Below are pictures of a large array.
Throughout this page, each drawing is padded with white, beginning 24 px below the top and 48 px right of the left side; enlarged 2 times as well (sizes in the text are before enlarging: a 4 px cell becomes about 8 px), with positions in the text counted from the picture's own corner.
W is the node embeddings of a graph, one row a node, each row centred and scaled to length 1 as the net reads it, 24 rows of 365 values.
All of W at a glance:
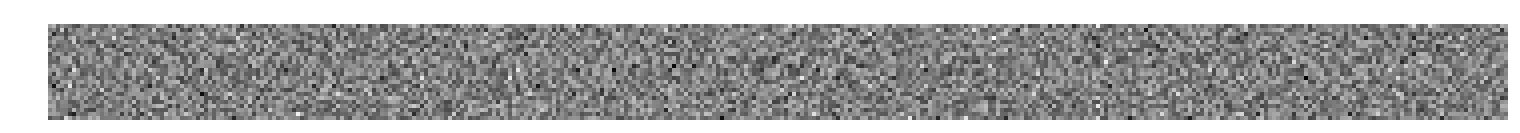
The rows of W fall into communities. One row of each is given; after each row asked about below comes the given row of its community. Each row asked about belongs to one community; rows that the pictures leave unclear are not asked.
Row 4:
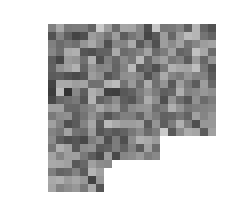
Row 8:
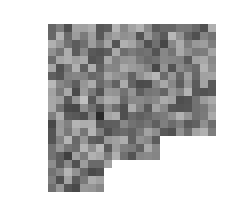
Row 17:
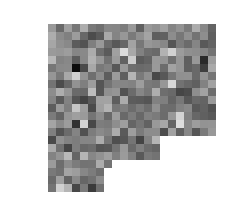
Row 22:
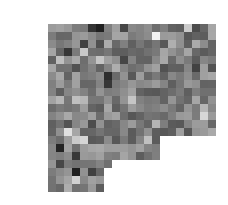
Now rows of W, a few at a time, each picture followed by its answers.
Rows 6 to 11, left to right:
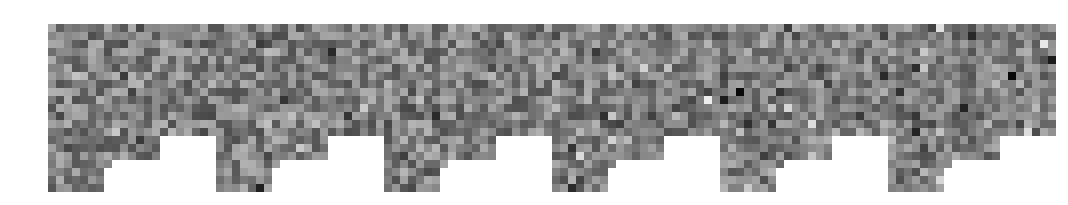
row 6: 17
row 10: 4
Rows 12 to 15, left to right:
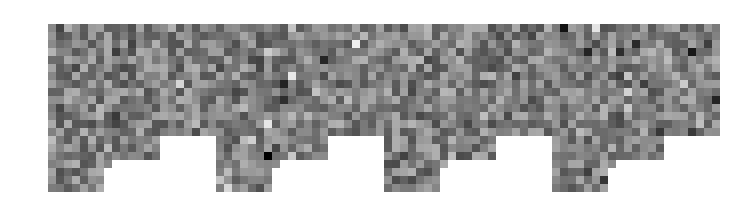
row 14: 8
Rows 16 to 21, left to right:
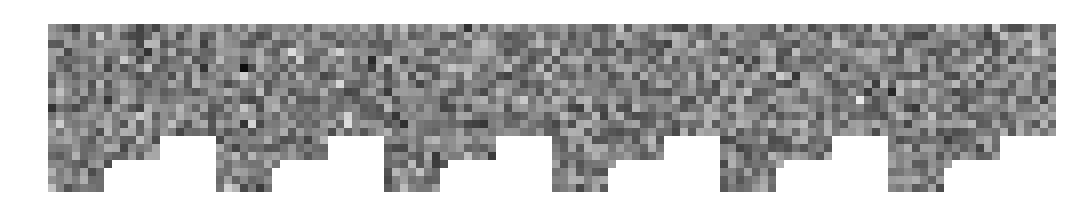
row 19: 22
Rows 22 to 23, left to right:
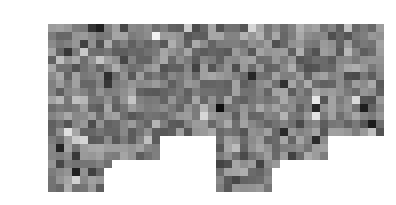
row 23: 8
